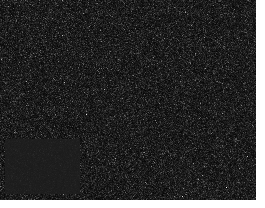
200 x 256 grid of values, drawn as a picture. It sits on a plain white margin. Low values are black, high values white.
Odd rows or columns: none. Odd patch: calmer, in the bottom left. Average level on the scale: 10%. Grain: fine. Calmest part: bottom left. Mirror symmetry: none. Histogram: skewed, a long tail of high values.
